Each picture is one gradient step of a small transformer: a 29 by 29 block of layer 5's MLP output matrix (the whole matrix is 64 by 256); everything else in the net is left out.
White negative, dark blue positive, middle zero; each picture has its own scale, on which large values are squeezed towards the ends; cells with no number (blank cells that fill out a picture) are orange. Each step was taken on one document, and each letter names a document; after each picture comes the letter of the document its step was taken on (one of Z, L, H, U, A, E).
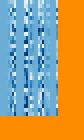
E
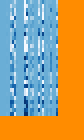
E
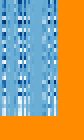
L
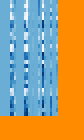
E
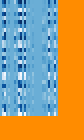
L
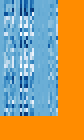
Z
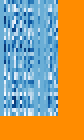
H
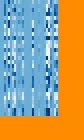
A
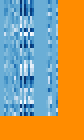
Z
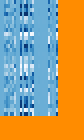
Z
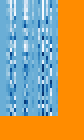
E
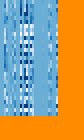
Z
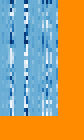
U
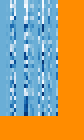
E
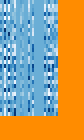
A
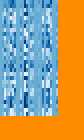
U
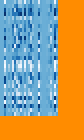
H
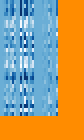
Z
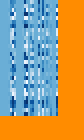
E
